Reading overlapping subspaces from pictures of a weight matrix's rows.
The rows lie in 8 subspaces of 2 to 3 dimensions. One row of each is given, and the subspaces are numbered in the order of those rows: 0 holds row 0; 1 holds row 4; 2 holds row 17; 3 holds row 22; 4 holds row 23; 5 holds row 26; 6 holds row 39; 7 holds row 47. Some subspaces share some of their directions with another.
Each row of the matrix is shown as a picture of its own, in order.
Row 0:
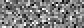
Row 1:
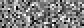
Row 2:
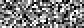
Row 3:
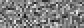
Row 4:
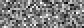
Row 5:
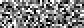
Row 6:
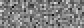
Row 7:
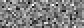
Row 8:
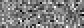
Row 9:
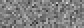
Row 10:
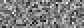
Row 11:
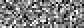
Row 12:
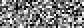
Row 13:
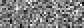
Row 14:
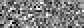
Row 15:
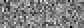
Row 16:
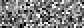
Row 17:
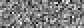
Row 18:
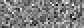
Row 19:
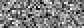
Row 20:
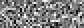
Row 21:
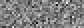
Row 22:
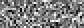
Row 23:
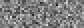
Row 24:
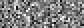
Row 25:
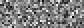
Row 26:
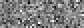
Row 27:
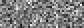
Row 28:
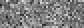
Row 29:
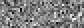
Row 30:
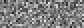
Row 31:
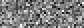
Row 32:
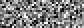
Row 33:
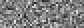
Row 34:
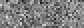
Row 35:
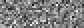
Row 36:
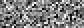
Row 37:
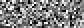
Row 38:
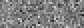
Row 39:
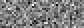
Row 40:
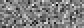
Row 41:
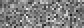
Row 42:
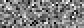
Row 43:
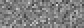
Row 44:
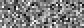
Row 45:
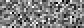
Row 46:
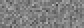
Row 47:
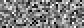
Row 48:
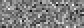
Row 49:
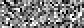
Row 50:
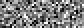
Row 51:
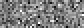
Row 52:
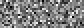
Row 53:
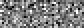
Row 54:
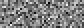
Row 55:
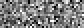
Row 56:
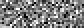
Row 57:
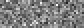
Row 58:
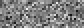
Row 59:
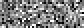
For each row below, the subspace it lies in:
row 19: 1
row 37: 6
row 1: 6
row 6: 2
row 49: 3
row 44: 6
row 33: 3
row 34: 4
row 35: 1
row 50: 7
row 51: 5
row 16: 0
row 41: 4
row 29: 3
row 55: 5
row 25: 6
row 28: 4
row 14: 1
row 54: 7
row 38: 5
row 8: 5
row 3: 3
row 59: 5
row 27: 0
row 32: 7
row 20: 3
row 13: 0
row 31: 0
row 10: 7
